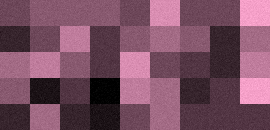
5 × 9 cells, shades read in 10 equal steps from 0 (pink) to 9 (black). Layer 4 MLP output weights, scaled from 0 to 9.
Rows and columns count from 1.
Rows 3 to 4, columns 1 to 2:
3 2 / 4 8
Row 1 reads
5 4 4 4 5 1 5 5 0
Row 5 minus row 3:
4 1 3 2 4 -2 0 -1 4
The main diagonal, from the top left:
5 5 4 9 5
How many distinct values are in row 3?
7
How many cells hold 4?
7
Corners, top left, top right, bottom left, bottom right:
5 0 7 6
